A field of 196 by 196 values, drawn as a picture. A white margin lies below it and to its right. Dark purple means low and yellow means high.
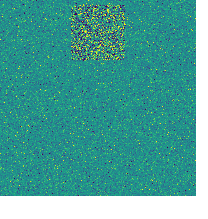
An odd patch, rougher than its surroundings, sits in the top middle. Neither half mirrors the other. The top middle is the roughest part. There are no regular stripes.
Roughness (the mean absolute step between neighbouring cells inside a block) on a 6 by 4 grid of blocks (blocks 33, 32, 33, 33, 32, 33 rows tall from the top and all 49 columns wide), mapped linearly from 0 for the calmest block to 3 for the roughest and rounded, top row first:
0 3 3 0 | 0 3 3 0 | 0 0 0 0 | 0 0 0 0 | 0 0 0 0 | 0 0 0 0
